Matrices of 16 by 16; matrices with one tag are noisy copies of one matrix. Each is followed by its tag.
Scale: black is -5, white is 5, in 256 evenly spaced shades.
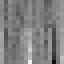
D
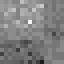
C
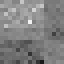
C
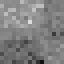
C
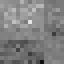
C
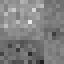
C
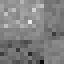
C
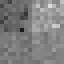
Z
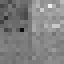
Z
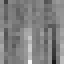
D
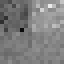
Z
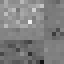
C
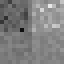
Z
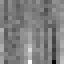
D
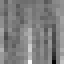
D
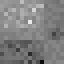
C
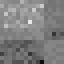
C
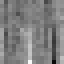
D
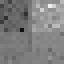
Z
